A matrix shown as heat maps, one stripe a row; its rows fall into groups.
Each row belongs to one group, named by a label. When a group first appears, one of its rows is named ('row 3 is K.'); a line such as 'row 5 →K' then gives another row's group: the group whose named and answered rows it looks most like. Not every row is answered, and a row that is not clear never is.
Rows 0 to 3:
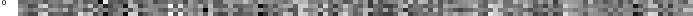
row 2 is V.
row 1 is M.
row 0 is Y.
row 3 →M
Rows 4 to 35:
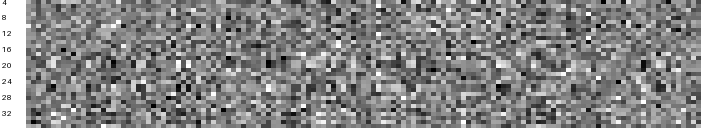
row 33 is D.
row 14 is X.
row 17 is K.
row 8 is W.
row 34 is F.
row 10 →V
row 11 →W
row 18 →F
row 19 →M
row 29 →Y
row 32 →F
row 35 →V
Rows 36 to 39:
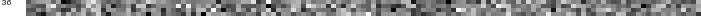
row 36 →K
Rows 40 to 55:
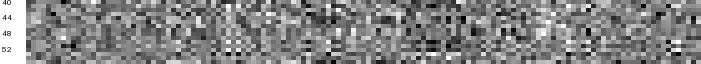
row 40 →K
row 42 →X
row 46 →Y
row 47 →X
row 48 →X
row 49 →D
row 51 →K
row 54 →Y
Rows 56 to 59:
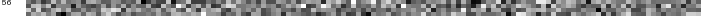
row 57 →K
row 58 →V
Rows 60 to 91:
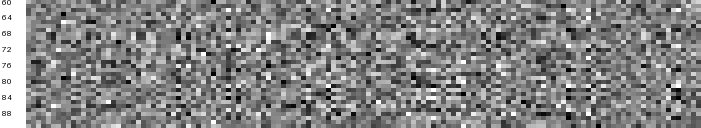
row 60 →V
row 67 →W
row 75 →F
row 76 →M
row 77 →W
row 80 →F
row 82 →W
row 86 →F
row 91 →V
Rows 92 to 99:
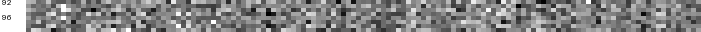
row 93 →D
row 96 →D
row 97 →V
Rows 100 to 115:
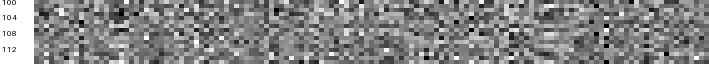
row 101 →X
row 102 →M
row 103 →F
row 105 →K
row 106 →V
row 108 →X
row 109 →V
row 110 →W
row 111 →V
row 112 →Y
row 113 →K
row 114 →Y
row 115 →V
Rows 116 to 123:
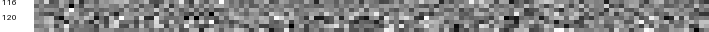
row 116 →V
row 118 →D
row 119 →D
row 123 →Y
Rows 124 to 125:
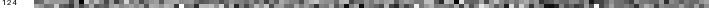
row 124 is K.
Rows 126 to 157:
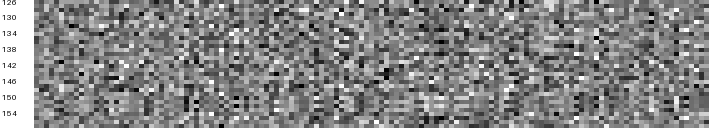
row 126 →X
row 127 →V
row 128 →K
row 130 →F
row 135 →X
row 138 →V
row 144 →V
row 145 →Y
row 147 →F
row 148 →F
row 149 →V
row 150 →W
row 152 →W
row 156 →Y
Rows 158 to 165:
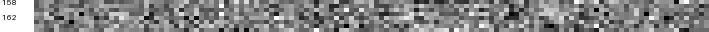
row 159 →V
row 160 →X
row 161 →V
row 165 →W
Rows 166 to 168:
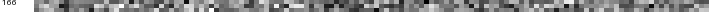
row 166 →Y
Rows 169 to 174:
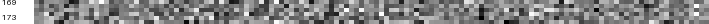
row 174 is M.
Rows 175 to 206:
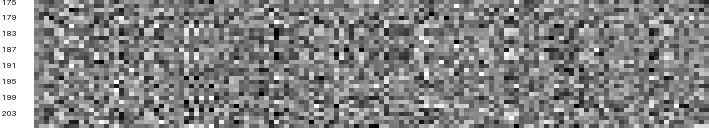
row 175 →D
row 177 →K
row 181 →D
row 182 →M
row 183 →M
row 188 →M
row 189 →M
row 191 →D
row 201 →W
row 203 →M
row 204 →F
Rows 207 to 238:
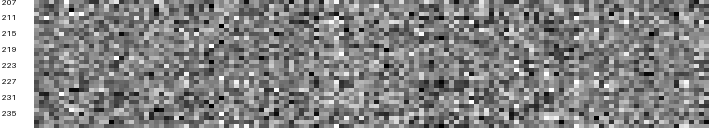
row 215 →M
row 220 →F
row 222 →D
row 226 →V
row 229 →K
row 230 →F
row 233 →D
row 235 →V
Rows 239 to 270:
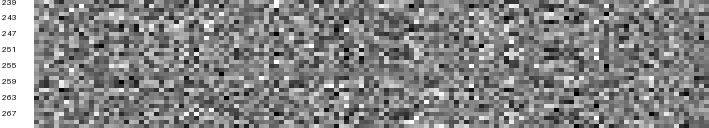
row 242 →V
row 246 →F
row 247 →V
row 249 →F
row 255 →V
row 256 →D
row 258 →Y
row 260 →F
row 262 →W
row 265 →X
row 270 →W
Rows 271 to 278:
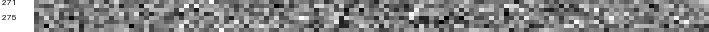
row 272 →M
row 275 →K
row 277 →Y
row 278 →V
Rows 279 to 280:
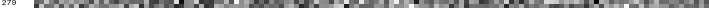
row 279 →X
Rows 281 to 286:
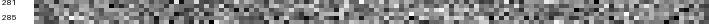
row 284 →F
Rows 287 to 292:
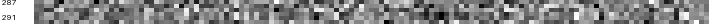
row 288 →X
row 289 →M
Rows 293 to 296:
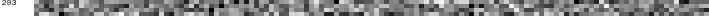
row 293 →W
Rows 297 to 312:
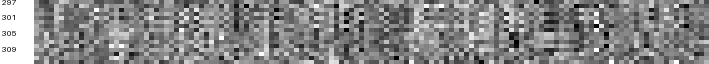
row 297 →F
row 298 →W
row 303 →W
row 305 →V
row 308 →V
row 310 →Y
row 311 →V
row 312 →K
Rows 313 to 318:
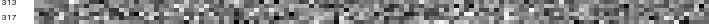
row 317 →M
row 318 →W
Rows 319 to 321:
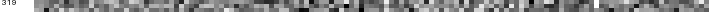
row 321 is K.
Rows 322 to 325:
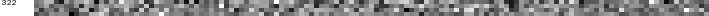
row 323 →V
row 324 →F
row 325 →K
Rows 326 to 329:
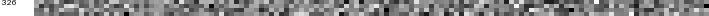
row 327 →D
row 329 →K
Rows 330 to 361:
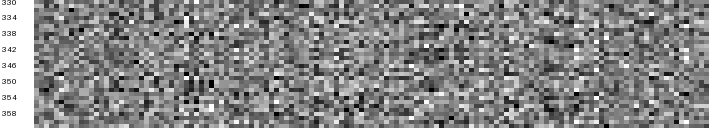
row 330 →M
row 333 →Y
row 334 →M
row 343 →F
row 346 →F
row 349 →M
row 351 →D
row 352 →F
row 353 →W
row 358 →M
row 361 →V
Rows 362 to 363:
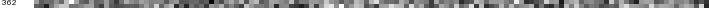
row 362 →D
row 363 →F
